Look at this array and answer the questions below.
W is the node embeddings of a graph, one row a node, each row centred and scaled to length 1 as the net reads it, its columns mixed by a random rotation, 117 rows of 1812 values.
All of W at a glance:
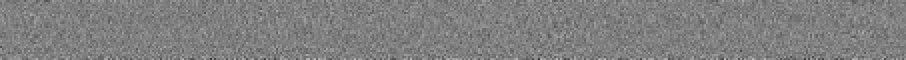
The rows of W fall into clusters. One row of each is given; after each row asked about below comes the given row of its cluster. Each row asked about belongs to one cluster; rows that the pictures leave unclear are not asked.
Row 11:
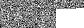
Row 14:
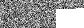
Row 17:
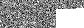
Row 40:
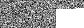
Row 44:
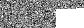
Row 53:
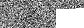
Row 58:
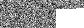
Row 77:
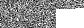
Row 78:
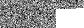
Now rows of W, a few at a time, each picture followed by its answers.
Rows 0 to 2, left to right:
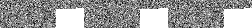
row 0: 44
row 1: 53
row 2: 44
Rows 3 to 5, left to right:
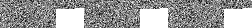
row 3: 53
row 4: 40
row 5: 53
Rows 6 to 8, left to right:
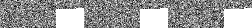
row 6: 14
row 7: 14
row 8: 44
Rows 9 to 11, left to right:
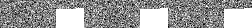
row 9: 40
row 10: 53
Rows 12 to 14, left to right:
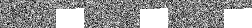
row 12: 40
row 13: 17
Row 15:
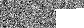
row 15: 58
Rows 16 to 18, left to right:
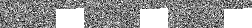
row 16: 77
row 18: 53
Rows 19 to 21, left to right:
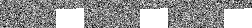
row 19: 58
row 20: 14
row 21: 11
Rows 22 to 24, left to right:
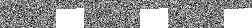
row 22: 78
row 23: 40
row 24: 17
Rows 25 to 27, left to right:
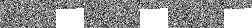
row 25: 14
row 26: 58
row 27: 58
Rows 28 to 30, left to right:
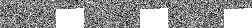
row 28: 78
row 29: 17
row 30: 17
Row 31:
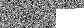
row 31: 53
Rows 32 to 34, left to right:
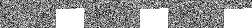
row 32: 17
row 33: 40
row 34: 40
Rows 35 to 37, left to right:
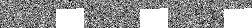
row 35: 11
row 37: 44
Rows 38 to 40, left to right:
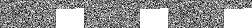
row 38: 40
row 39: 11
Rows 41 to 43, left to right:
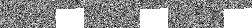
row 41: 78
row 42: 78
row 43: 44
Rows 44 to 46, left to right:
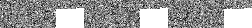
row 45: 44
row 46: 58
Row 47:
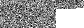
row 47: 78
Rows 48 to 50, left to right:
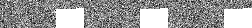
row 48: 44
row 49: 11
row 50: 53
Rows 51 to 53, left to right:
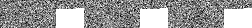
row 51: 40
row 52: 17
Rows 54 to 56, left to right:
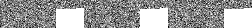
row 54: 11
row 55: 44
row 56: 11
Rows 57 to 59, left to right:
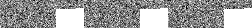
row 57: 78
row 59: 14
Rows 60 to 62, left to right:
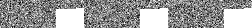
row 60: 44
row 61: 77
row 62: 78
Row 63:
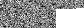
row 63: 58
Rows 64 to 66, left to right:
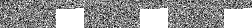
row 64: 77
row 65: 78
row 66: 53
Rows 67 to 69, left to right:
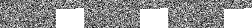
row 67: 77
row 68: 14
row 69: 77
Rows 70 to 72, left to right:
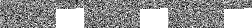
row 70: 78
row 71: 14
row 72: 14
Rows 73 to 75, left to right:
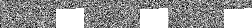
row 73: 11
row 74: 53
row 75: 14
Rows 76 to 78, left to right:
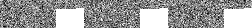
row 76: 58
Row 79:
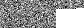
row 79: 14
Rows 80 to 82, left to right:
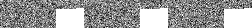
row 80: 58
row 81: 78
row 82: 11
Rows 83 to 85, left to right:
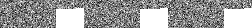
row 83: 40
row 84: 14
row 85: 58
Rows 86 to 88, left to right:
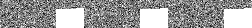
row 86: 17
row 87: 11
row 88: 78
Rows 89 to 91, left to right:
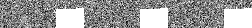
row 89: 44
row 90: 17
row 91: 40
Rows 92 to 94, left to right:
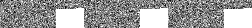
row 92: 14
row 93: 44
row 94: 14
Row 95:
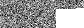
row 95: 78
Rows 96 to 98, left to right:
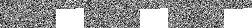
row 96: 77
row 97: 58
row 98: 53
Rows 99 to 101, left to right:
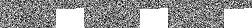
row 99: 53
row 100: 53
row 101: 11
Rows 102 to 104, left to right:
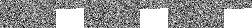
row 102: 58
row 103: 58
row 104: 40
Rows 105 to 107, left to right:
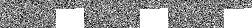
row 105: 53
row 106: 77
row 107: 77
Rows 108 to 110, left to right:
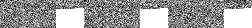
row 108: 14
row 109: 14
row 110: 78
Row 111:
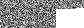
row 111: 17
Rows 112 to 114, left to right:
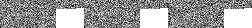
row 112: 11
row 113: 11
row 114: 11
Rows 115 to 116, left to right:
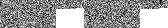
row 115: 17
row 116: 78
